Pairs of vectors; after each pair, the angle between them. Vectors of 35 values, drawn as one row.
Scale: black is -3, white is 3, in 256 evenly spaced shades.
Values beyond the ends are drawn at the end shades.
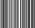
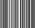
nearly parallel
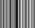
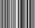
nearly opposite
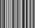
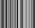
orthogonal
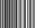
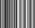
nearly parallel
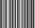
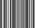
partly aligned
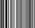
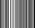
partly aligned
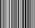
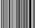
orthogonal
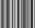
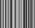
orthogonal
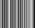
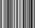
partly opposed
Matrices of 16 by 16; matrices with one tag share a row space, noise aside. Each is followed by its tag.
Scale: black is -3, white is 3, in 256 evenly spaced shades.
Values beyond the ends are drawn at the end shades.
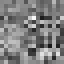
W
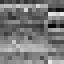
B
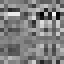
W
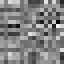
W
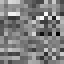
W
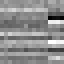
B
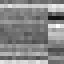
B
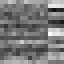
B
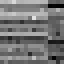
B
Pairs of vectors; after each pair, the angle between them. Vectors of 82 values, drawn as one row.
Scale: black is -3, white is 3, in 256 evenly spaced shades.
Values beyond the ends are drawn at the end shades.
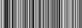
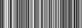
nearly opposite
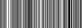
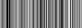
nearly opposite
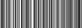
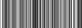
orthogonal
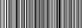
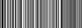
partly opposed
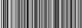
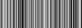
orthogonal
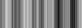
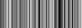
partly aligned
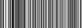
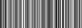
orthogonal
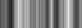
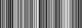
partly aligned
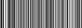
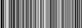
partly aligned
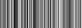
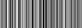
partly opposed
